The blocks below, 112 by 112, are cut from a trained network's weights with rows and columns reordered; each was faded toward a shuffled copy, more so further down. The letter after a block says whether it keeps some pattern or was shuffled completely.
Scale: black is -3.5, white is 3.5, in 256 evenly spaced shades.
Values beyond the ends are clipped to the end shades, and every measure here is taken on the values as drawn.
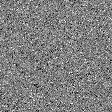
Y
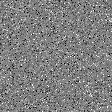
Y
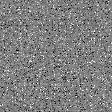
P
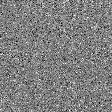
P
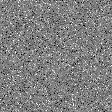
Y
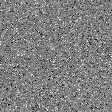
Y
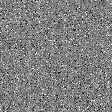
P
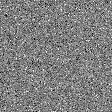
Y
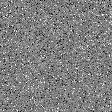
Y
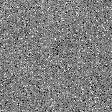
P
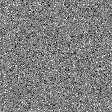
P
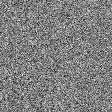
Y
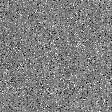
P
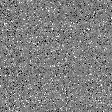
P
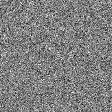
P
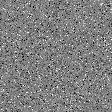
Y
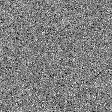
P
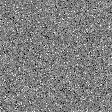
Y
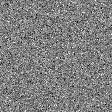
P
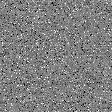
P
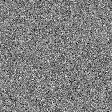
Y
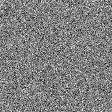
P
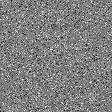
Y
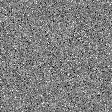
Y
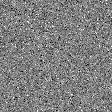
Y
